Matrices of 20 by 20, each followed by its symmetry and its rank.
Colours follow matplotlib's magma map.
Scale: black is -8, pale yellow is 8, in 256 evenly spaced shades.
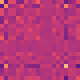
symmetric, rank three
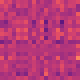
neither, rank three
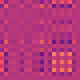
symmetric, rank one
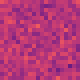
neither, full rank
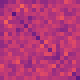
symmetric, full rank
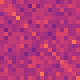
symmetric, full rank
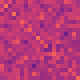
symmetric, full rank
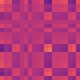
symmetric, rank one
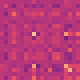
symmetric, rank three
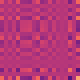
symmetric, rank one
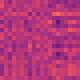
neither, rank three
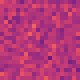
neither, full rank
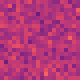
neither, full rank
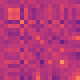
symmetric, rank three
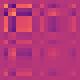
symmetric, rank one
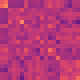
symmetric, rank three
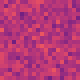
neither, full rank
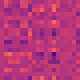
neither, rank three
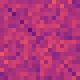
symmetric, full rank
